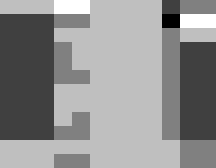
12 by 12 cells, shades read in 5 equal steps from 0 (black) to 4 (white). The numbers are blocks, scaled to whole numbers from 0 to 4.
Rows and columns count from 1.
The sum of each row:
34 27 29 24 24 23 25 25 24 23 34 32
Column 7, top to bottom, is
3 3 3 3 3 3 3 3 3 3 3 3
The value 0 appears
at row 2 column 10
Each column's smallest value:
1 1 1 2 2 3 3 3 3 0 1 1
